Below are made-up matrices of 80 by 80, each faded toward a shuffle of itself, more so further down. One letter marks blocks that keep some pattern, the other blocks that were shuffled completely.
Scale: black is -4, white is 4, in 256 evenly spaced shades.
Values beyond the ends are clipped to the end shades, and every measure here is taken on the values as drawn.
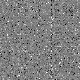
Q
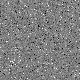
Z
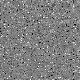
Q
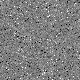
Z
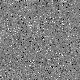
Z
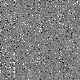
Q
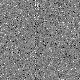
Q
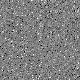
Q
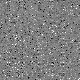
Q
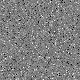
Z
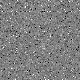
Q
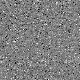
Q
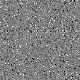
Q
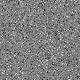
Z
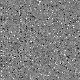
Q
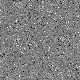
Z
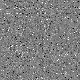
Q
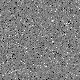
Z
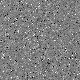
Z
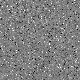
Z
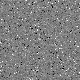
Z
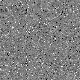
Q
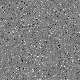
Z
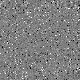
Q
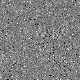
Q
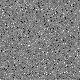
Z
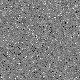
Z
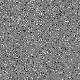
Q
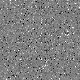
Q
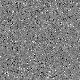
Q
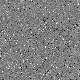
Z
